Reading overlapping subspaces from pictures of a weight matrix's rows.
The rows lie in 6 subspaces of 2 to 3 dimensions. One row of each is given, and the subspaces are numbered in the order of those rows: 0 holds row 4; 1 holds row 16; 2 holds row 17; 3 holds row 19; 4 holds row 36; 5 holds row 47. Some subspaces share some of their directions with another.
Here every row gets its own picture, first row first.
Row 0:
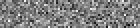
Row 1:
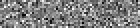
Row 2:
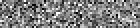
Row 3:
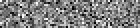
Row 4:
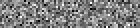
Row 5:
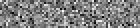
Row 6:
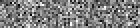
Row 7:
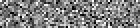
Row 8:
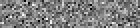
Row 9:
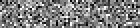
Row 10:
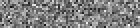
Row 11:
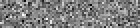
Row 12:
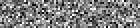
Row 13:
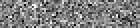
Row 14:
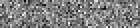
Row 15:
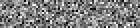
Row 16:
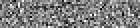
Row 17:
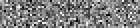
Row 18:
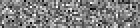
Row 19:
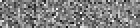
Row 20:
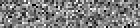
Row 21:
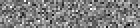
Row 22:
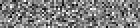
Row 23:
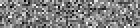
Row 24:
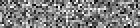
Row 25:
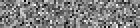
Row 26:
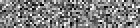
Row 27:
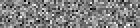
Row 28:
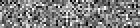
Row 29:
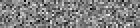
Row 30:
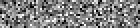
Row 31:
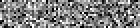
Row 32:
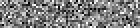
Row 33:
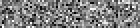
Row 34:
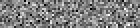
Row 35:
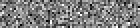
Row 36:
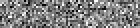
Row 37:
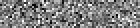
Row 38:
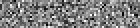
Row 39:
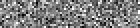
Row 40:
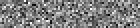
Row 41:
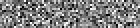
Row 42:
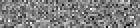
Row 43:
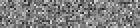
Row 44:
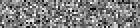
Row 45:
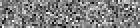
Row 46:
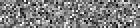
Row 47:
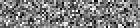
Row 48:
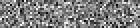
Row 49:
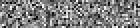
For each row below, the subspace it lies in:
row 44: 0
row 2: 3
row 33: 0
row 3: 5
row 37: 3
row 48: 1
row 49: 2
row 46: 1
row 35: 2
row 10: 4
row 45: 0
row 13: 3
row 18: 0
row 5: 5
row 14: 4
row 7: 5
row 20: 2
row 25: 1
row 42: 3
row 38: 1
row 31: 3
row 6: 4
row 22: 1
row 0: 3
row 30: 5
